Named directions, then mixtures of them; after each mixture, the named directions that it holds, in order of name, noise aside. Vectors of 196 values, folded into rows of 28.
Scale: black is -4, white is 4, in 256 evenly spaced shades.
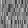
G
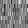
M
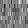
M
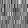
M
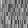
G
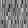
G, M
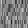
G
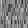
G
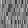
G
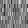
M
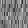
G, M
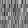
G, M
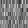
G, M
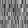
G, M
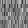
G, M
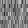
G, M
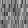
G, M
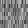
G, M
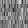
G, M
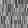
G, M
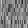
G
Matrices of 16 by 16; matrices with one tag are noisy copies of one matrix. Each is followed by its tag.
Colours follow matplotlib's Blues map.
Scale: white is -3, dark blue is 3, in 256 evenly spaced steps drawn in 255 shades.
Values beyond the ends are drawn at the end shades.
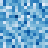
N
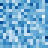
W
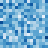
W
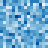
N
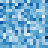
W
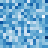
W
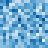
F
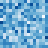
W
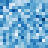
F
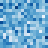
W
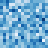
F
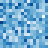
W
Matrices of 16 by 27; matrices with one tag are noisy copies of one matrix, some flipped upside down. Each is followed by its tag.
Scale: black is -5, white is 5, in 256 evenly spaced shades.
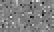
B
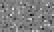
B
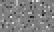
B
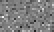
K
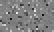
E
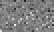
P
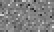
K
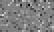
K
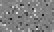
E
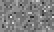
B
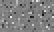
B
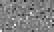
P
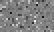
E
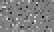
E
